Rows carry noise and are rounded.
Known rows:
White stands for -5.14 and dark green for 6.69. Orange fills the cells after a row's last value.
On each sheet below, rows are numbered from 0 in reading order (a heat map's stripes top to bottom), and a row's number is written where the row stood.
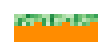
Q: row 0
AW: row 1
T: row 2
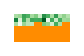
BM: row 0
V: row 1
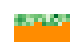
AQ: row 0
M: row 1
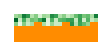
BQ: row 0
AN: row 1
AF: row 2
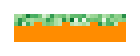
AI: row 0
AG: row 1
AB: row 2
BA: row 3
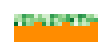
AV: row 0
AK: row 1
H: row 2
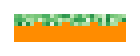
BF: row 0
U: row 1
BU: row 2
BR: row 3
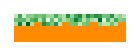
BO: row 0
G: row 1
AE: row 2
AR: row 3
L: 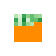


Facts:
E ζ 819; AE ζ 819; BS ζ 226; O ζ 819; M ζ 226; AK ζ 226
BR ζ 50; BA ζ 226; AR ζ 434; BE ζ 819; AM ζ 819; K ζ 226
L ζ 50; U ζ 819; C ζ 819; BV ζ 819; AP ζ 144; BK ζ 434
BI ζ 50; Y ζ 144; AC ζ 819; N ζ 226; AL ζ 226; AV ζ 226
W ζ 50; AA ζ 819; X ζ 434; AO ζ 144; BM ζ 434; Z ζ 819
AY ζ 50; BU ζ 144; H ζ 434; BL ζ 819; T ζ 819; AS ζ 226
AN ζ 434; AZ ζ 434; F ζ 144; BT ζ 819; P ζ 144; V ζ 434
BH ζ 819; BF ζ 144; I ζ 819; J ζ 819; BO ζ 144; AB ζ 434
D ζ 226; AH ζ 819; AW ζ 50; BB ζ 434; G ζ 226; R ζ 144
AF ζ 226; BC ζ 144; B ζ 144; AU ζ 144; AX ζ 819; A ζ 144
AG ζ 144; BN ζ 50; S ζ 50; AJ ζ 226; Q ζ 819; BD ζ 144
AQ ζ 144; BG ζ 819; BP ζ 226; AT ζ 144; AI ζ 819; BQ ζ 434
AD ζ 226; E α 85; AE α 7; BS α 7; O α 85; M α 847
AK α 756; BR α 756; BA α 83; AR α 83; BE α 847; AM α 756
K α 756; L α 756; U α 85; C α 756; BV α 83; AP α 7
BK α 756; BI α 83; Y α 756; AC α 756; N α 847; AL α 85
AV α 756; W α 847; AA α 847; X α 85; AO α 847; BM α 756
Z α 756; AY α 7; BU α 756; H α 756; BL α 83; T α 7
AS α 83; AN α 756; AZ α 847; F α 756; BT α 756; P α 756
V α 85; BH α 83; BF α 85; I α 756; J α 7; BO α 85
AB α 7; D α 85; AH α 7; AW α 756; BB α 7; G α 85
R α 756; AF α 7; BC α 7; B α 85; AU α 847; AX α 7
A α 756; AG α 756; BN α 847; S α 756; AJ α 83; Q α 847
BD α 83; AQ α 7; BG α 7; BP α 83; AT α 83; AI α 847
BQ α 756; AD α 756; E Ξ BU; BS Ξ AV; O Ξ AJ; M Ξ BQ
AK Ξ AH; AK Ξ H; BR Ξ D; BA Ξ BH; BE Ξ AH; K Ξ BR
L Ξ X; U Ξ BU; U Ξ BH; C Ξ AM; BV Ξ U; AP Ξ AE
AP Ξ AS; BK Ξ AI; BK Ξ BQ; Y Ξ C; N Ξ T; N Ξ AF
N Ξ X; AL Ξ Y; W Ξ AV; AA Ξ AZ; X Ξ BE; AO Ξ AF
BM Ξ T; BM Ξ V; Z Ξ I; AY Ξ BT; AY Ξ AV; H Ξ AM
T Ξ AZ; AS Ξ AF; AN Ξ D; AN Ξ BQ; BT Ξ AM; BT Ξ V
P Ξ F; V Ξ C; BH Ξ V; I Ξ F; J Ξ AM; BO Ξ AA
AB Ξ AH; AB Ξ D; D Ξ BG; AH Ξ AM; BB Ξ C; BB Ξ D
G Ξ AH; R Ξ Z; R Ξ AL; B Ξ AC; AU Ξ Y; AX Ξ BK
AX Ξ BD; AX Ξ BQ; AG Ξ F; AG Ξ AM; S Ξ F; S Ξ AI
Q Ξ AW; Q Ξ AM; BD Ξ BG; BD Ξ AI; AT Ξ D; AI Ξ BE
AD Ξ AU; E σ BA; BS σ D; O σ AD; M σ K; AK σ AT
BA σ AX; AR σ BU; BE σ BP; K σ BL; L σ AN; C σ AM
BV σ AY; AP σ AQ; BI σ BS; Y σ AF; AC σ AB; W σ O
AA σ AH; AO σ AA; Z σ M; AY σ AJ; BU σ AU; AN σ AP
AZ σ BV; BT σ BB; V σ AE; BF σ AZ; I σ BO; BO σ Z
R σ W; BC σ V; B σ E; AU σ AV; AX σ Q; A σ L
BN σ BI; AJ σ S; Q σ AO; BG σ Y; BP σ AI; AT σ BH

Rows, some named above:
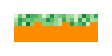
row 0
AA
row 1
A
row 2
N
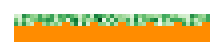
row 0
K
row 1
AP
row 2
O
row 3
X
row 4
L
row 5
BM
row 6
K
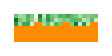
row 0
AJ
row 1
T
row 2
B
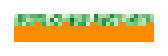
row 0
T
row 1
W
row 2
AJ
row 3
AU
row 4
A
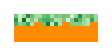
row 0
BN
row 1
BF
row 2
A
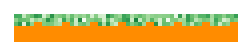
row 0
U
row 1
Y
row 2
AY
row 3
K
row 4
BI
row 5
BS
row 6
T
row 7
J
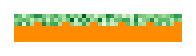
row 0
E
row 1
BP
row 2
AZ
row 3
BK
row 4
S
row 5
BV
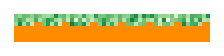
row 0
AT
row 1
AU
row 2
AL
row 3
BD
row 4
AE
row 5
AY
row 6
AS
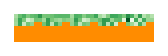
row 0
AX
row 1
BL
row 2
AH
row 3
AO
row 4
V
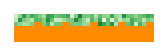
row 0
BT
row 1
BG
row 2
F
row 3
D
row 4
BH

